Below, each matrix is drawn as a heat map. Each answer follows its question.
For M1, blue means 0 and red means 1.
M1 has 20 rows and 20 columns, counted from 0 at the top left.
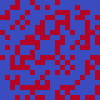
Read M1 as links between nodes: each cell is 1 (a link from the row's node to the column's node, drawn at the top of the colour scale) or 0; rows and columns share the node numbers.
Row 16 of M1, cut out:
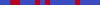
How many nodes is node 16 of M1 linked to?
5
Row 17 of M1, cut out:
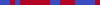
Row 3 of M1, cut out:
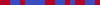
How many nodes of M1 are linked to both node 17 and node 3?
4
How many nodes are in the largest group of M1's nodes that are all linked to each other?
5
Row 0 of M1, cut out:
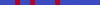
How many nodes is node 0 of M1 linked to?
3
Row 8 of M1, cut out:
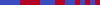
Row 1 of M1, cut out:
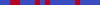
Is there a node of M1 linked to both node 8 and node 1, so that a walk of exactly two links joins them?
yes
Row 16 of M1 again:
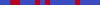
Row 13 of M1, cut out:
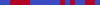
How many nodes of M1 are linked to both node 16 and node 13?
2
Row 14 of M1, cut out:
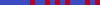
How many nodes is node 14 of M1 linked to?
6
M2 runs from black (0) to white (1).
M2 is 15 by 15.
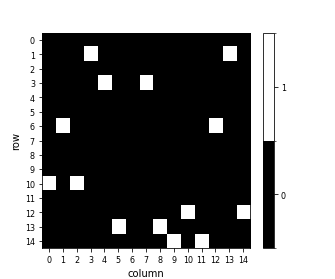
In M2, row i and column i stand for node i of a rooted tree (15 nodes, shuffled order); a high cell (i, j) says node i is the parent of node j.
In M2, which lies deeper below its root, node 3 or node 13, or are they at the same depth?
the same depth
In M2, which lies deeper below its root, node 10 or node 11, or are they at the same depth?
node 11
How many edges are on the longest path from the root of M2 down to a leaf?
3
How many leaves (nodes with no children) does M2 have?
8
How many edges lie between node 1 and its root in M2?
1
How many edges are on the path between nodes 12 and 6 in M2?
1
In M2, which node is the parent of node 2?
10
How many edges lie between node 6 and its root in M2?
0
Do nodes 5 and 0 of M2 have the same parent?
no
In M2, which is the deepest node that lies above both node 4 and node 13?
1
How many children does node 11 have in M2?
0
